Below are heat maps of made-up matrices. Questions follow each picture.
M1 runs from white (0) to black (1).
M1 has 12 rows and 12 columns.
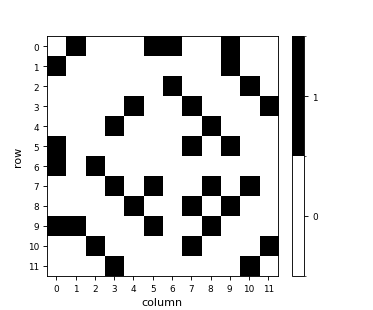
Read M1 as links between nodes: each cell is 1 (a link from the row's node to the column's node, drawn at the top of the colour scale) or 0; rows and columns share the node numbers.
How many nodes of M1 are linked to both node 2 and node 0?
1
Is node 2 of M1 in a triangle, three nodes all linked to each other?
no
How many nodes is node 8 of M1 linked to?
3
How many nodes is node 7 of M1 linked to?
4
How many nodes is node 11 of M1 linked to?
2
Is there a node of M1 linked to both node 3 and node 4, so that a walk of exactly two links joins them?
no
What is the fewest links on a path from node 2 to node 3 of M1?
3
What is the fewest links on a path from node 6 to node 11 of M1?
3
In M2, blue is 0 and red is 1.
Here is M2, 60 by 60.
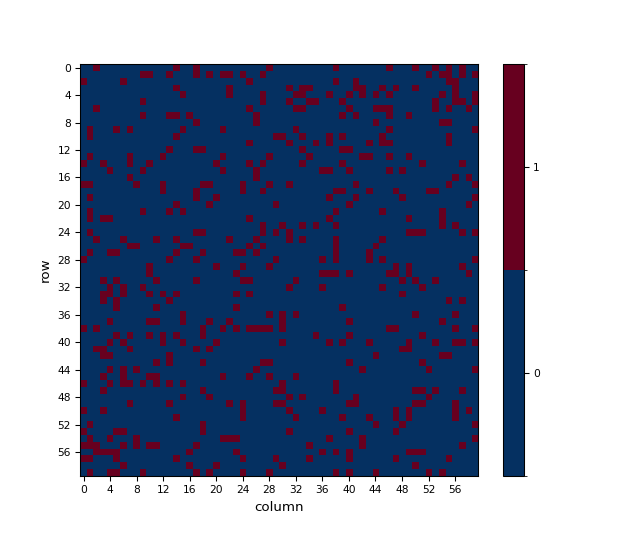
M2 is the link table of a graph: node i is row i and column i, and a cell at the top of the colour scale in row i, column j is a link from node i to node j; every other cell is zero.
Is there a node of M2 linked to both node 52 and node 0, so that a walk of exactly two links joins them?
no
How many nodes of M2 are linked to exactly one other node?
0
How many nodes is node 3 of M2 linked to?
11
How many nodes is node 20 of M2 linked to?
5
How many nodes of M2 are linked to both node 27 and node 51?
3
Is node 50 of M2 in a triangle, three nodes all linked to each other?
yes
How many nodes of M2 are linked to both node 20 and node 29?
0
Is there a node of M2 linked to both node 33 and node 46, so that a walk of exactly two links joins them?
yes
